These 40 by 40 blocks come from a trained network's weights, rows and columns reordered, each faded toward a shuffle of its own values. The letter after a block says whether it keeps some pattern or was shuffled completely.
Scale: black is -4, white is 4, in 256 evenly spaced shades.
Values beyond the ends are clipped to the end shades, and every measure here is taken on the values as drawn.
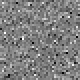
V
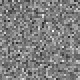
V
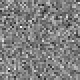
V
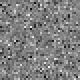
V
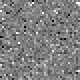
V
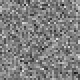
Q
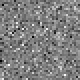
Q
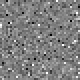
V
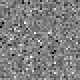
V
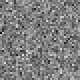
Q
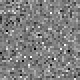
V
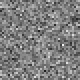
V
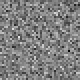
Q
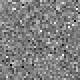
V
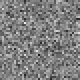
Q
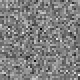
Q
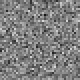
V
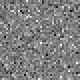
V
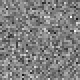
V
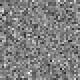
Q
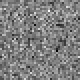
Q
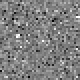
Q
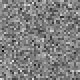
V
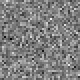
V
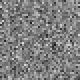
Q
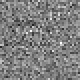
Q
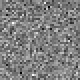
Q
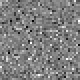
Q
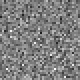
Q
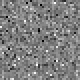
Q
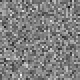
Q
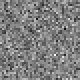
V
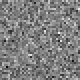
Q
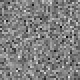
V
